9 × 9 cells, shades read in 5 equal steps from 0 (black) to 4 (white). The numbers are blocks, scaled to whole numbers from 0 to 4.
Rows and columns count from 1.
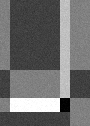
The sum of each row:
14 14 14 14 14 16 16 26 11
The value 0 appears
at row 8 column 7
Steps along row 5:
down same same same same up down same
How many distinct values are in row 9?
2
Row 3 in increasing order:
1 1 1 1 1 2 2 2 3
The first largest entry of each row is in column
7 7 7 7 7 7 7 2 8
